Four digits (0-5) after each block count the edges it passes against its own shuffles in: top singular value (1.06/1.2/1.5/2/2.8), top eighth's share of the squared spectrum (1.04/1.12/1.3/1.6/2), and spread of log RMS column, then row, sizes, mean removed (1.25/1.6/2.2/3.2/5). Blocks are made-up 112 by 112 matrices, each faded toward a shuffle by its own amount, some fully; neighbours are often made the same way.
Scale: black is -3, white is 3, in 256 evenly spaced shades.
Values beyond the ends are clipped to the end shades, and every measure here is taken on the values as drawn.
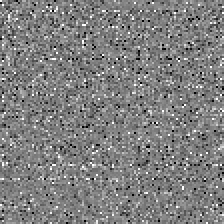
2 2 1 2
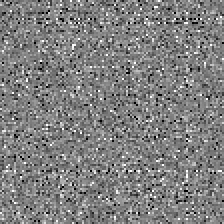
2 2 2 3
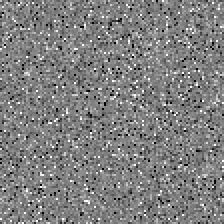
0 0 0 0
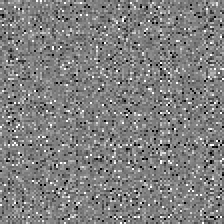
4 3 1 1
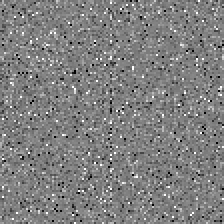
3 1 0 0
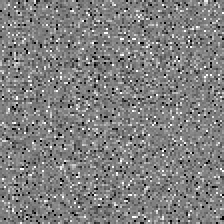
3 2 1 0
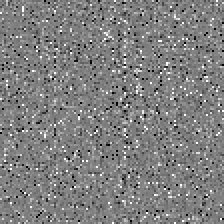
3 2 1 0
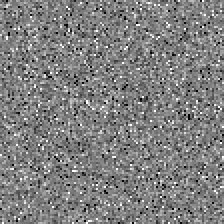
2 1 0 0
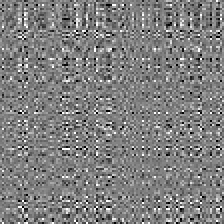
5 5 4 4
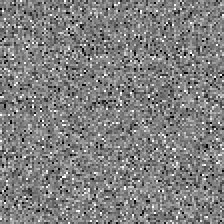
3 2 0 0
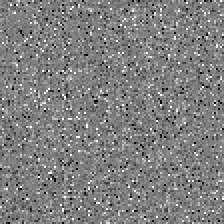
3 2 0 0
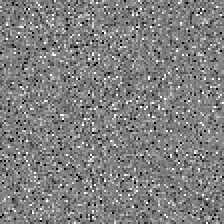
3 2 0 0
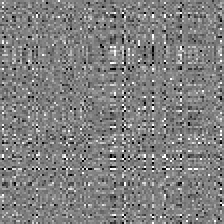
5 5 4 3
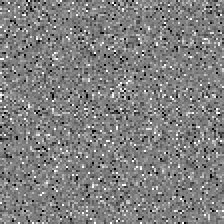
3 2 1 1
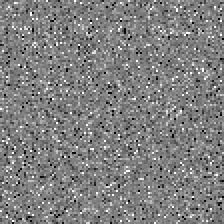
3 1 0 0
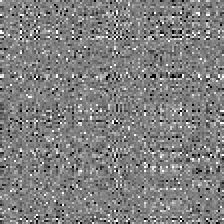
5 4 3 3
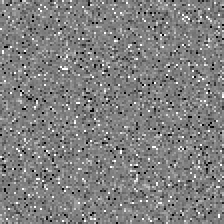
1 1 0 0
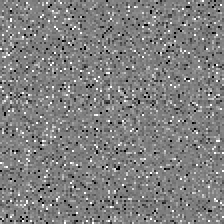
3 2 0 1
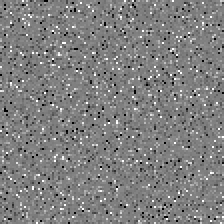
0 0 0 0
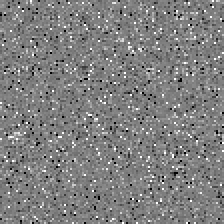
3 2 0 0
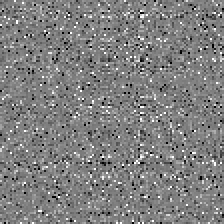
4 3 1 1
